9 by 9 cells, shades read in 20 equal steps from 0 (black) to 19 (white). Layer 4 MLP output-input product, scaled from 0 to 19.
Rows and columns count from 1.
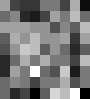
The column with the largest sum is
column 7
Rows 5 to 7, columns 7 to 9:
8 3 7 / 9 5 14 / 15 2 9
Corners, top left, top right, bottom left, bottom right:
12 1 8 0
